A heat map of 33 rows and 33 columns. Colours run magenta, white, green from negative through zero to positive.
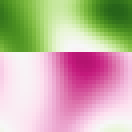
Seam: horizontal, 40% of the way down, the top part higher. Lone odd cells: none. Calmest part: bottom left.
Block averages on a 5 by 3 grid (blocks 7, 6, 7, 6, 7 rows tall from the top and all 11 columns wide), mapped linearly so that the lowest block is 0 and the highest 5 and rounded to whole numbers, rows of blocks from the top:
435
434
200
201
212
